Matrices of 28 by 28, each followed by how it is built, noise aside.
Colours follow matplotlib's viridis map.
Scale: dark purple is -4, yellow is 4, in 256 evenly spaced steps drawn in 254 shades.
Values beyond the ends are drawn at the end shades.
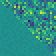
upper triangular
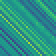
Toeplitz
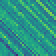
Toeplitz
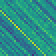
Toeplitz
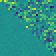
upper triangular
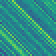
Toeplitz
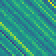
Toeplitz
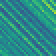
Toeplitz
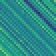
Toeplitz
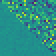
upper triangular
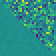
upper triangular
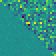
upper triangular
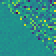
upper triangular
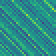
Toeplitz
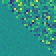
upper triangular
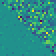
upper triangular
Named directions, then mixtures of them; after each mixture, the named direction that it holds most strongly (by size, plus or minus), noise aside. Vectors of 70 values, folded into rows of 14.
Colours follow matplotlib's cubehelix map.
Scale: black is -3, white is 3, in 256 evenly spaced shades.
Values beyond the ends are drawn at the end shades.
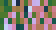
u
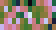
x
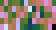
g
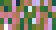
u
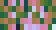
g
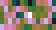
x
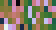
u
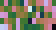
g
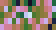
x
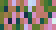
x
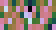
x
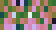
u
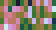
x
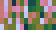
u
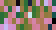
x
